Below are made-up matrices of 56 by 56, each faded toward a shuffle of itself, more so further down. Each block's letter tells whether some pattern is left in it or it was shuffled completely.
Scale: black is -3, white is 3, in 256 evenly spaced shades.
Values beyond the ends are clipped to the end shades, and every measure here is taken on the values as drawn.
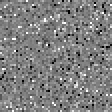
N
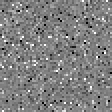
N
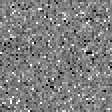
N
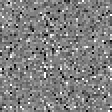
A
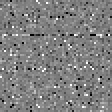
A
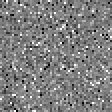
N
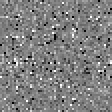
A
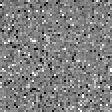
N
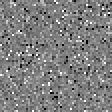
N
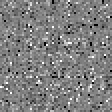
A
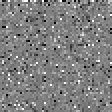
A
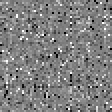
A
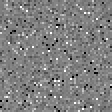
N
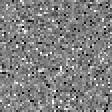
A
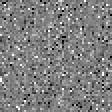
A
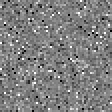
N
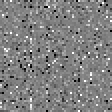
A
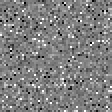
N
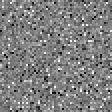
N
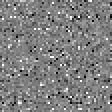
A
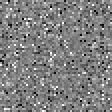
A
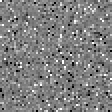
N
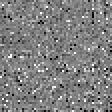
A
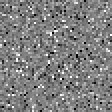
N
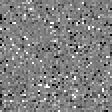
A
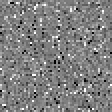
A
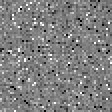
N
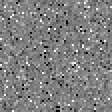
N
